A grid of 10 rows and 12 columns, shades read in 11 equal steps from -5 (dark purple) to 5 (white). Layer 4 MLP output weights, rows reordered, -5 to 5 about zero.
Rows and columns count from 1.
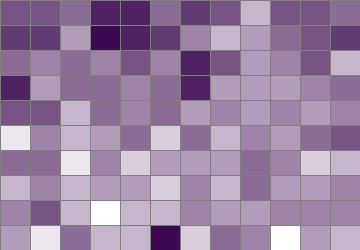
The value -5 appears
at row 2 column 4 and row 10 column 6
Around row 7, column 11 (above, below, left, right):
-1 1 0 2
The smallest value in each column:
-4 -3 -1 -5 -4 -5 -4 -2 -1 -2 -2 -3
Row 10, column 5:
2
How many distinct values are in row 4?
4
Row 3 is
-1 0 -1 0 -2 0 -4 -2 1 0 -2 2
